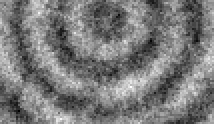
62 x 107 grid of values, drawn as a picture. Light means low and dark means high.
Ninth with the highest average: top right. Rings: centred on the top middle. Seam: none. Grain: blotchy. Slope: none.
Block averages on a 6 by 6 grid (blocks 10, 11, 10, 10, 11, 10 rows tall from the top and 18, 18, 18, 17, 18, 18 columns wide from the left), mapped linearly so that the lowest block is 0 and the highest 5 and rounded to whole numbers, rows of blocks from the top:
3 2 4 3 4 5 | 3 4 3 3 4 5 | 3 3 2 3 4 3 | 3 2 5 4 2 2 | 4 4 3 0 5 2 | 5 1 4 4 3 5
